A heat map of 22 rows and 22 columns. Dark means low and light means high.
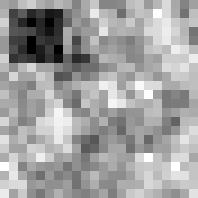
The ninth with the lowest average is the top left. The halves do not mirror each other. In the top left lies a patch that is lower than the rest. The field is mottled with small blotches.
